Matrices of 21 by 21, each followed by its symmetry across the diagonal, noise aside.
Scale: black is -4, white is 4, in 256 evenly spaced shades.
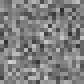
antisymmetric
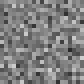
antisymmetric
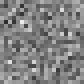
symmetric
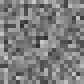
symmetric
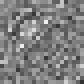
symmetric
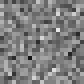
antisymmetric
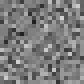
symmetric
